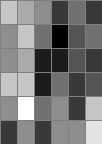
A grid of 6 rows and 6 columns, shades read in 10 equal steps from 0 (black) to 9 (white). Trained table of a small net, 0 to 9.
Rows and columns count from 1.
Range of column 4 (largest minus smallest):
5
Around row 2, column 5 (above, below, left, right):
4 3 0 4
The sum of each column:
31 40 17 17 19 26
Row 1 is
7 6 5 2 4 2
